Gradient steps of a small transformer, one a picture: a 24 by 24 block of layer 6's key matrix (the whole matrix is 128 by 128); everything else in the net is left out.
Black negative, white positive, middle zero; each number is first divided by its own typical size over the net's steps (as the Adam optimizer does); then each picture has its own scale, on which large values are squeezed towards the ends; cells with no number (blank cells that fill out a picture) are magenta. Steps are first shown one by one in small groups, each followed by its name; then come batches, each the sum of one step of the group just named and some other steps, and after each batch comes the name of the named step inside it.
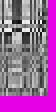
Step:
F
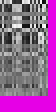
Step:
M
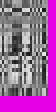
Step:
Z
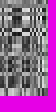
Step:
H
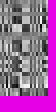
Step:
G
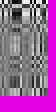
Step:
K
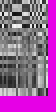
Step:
M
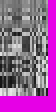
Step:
H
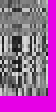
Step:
Z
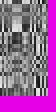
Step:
M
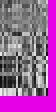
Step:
Z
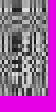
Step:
Z
